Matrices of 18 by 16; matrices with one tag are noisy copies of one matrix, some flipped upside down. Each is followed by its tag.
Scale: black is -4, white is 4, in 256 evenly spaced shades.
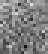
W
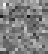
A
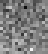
W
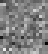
A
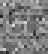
A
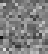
A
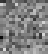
A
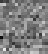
A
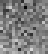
W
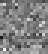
A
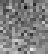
W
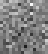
W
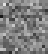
A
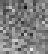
W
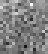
W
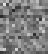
A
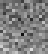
W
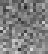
W
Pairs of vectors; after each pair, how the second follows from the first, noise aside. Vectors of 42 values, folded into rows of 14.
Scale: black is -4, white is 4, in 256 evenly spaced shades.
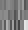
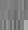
shrunk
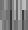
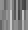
negated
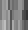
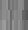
shrunk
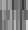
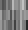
negated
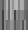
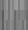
shrunk
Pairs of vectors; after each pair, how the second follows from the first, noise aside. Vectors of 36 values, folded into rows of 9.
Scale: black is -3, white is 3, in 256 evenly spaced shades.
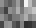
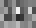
shuffled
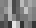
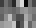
reversed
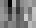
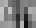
reversed
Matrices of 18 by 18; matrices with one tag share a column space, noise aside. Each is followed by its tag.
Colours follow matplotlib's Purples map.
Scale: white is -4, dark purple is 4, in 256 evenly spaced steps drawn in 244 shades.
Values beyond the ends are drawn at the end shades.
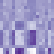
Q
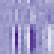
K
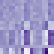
Q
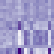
Q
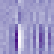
K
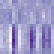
K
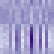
K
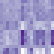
Q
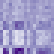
Q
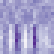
K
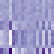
Q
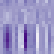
K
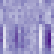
K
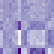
Q
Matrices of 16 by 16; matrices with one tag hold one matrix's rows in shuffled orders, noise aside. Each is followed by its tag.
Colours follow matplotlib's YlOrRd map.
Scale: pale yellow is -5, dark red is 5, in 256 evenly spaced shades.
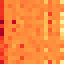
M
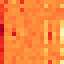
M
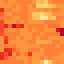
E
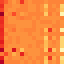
M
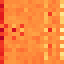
M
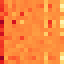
M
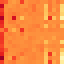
M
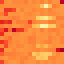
E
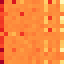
M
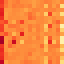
M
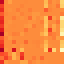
M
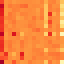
M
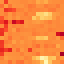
E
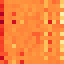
M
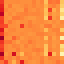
M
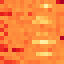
E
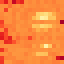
E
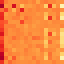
M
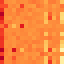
M
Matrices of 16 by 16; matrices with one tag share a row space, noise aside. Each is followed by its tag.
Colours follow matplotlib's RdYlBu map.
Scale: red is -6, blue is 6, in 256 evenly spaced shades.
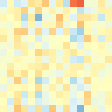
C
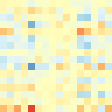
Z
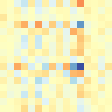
C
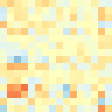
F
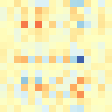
C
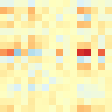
Z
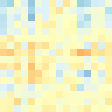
Z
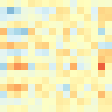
F
